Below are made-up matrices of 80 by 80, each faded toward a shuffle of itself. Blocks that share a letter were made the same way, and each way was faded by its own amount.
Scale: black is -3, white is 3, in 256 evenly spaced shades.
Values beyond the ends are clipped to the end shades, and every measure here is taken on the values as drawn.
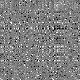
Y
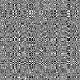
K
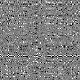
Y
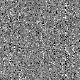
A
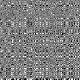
K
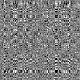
K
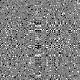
Y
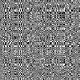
K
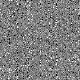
A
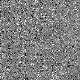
A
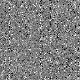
A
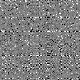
Y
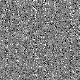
A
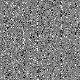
A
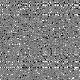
Y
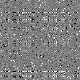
Y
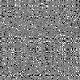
Y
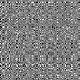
K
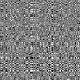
K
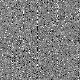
A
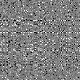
Y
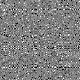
Y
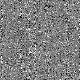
A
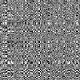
K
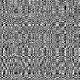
K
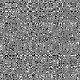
Y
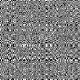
K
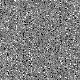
A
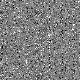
A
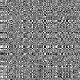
K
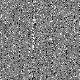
A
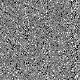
A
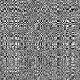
K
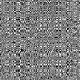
K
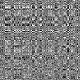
K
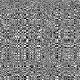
K
